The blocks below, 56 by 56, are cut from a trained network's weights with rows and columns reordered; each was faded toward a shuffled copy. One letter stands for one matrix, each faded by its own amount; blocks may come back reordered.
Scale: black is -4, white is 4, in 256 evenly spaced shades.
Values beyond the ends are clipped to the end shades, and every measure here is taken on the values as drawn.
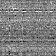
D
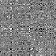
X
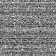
D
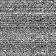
D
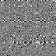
X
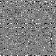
X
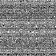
D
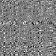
X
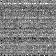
D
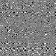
X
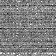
D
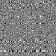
X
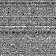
D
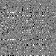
X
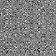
X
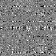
X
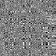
X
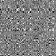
X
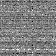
D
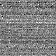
D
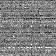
D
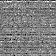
D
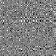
X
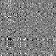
X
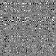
X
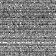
D
